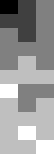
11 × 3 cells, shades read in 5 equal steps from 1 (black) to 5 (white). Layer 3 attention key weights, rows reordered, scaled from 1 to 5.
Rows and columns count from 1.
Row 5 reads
3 4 3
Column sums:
37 36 39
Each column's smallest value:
1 2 3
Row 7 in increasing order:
3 3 5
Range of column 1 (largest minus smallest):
4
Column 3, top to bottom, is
3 3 3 3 3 4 3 4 4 4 5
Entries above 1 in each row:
2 3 3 3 3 3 3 3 3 3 3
